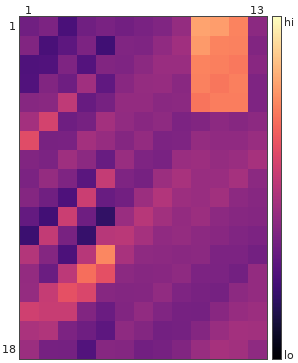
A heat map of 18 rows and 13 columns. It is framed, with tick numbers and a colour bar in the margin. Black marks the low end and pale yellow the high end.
Calmest part: middle right. Ninth with the highest average: top right. Odd patch: higher, in the top right. Roughest part: middle left. Histogram: skewed, a long tail of high values. Seam: vertical, 40% of the way across, the right part calmer.
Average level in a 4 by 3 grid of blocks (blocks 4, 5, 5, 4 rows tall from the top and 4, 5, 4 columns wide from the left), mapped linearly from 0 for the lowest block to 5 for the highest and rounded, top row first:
0 1 5
1 1 2
1 2 1
2 1 1
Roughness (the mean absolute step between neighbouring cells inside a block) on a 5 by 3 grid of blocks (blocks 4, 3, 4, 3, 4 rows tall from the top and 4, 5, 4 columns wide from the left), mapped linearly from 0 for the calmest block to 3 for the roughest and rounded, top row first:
1 0 1
2 0 1
2 1 0
3 1 0
1 0 0
